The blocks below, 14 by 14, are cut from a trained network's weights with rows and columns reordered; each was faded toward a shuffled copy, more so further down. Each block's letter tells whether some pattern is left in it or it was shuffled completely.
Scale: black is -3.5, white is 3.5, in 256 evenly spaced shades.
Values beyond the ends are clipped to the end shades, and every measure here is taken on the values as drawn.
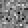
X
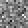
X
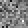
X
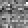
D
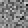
X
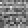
D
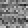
D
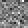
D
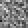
X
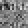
D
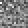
X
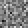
X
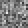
X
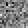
X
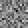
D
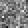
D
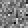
D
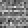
D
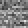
D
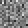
X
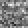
D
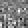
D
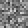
X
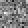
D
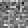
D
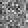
X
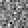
X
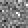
X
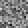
X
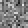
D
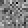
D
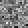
X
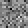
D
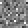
X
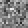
X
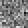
X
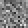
X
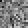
X
